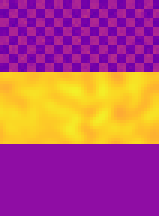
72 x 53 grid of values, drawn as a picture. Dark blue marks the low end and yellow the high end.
It is made of 3 by 1 panels. Panel 1,1: low, checkered. Panel 2,1: very high, blotchy, faint in contrast. Panel 3,1: low, flat.
